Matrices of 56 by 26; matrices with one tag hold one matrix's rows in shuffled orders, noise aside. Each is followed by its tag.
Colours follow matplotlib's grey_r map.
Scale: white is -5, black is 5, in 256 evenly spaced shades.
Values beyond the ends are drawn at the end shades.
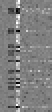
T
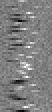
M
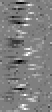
M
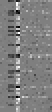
T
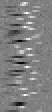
M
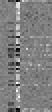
T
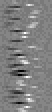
M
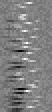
M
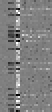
T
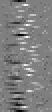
M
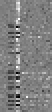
T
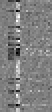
T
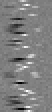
M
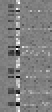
T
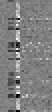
T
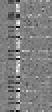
T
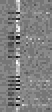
T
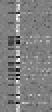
T
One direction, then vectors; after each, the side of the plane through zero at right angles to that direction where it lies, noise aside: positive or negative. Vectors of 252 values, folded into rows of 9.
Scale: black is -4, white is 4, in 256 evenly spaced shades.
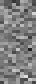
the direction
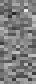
negative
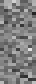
negative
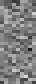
positive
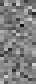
negative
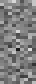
negative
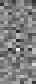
positive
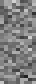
negative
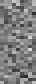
negative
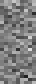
negative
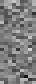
negative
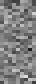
positive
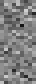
negative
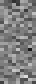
positive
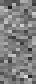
positive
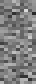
negative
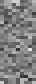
negative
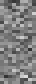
positive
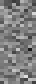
positive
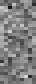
positive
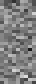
positive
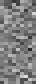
positive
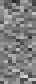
positive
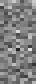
negative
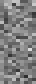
negative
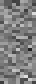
positive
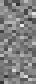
positive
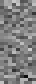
negative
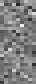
positive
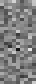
negative
